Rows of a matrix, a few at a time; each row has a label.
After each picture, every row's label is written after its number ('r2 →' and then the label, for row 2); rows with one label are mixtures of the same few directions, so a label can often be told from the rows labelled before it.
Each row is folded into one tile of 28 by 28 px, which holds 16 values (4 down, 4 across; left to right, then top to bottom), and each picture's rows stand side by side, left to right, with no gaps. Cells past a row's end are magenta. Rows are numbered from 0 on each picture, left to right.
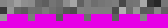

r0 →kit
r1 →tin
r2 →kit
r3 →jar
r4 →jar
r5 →tin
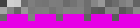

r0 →tin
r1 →kit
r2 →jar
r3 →kit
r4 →kit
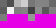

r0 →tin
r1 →jar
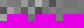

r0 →kit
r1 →tin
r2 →tin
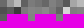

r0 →kit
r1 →kit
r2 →tin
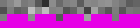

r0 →kit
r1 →kit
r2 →kit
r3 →kit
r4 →tin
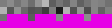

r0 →jar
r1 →kit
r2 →jar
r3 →jar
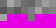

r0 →jar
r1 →tin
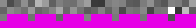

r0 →tin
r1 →tin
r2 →jar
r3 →tin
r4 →tin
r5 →tin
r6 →jar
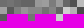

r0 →kit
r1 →tin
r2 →kit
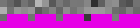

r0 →kit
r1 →tin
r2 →jar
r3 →jar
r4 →tin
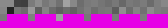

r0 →tin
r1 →jar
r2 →jar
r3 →tin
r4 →jar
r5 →tin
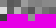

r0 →jar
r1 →kit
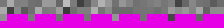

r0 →jar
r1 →tin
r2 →tin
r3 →tin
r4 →jar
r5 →kit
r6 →jar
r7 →kit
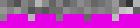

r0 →kit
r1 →jar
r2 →tin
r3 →jar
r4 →kit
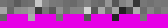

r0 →kit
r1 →jar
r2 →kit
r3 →jar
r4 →kit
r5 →jar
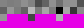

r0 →kit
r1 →jar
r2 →jar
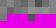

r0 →tin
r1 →jar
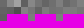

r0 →kit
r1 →tin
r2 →tin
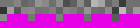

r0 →jar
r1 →tin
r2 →tin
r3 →tin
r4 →jar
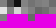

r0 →kit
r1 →kit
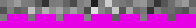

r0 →kit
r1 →kit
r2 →kit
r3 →tin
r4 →jar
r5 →tin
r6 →kit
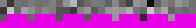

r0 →jar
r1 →jar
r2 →kit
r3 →kit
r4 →kit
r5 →jar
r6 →jar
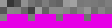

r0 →tin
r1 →jar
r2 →tin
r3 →jar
